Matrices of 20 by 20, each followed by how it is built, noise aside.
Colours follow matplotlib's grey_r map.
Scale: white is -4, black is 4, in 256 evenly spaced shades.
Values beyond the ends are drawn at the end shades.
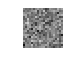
noise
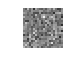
noise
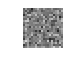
noise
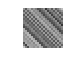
Toeplitz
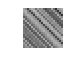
Toeplitz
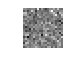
noise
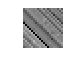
Toeplitz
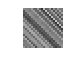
Toeplitz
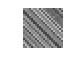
Toeplitz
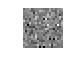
noise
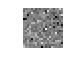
noise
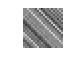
Toeplitz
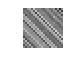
Toeplitz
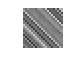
Toeplitz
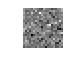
noise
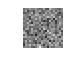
noise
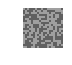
noise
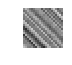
Toeplitz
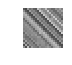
Toeplitz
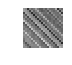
Toeplitz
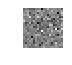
noise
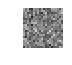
noise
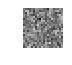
noise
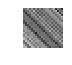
Toeplitz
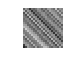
Toeplitz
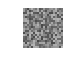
noise
